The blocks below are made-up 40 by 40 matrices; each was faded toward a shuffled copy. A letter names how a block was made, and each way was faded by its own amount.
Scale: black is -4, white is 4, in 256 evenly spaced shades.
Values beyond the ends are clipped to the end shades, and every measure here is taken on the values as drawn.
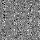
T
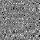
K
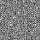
K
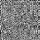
K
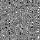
T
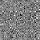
K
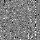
T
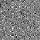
K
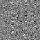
K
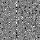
T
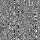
T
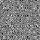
K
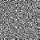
K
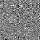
K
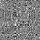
K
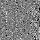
T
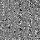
T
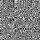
K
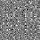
K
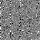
T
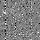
T
